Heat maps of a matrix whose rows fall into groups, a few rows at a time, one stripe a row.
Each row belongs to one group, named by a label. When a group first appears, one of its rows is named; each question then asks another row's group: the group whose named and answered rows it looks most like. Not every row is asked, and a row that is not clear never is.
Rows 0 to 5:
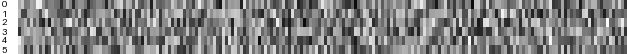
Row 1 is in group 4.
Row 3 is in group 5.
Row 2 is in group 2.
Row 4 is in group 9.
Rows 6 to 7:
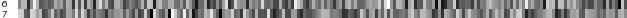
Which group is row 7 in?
9
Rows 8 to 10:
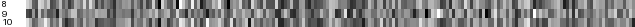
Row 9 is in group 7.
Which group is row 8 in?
9
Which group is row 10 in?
9
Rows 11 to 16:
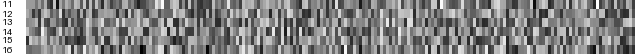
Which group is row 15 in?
5
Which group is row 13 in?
5
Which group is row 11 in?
2
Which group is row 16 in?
2
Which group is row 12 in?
4
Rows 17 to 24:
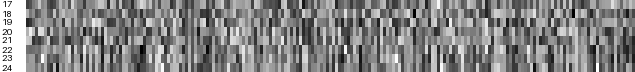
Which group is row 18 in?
2
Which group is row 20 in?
4
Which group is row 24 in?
2
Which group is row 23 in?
2
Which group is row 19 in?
7
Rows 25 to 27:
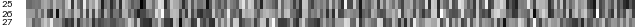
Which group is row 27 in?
9
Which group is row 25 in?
2
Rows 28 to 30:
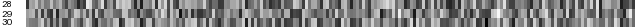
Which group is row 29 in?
2
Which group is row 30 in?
5
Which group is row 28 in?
5
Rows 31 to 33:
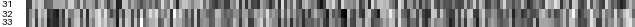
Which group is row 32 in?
7
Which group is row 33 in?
7
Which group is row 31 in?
5
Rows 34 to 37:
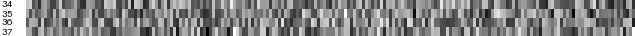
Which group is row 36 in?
5
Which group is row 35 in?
2
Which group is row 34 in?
4
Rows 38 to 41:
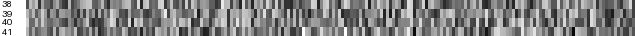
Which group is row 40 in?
4
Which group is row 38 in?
5
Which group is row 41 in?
2
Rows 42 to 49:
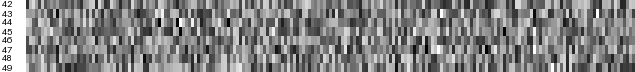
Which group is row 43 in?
2
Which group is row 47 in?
7
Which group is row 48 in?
4
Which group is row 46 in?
5
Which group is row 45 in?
9
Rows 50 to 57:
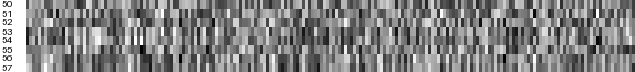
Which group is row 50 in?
5
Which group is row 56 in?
9
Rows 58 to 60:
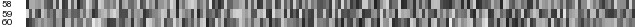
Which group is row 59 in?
4
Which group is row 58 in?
5
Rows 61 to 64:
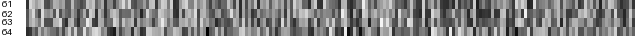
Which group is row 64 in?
7
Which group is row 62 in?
5
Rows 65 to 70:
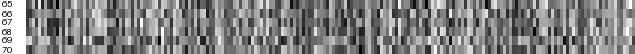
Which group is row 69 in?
9
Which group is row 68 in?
7
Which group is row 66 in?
7
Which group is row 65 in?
7
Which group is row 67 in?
7
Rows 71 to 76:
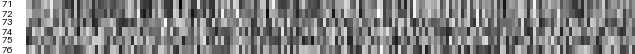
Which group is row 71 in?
9
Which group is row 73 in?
4
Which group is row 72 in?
9
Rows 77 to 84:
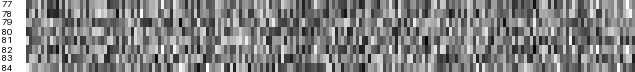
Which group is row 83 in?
5
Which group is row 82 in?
7
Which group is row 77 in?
7
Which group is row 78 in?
7
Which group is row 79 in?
9
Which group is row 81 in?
4
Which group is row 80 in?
7
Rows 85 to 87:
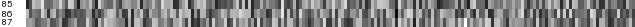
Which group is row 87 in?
4
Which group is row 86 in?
4
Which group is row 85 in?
5
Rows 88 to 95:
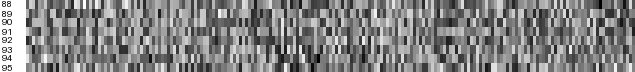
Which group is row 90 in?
5
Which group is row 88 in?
2
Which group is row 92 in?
5
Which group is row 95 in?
2
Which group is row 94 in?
9
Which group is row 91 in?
4
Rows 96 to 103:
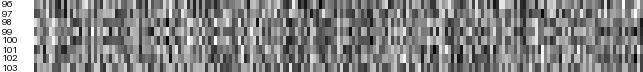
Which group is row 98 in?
9
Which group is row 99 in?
2
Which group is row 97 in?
7
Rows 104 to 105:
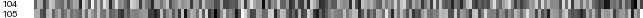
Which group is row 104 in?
2
